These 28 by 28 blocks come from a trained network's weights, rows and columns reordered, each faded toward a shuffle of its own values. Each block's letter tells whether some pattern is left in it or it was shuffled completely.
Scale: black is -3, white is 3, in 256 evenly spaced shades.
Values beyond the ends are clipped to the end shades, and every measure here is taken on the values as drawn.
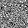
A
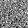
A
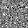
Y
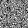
A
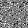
Y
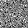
A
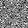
A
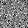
A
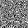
Y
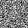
A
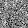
A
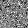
A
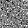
Y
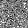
A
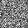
A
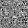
Y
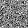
A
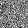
A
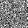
Y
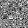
Y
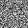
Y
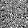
Y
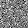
A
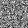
A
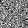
A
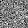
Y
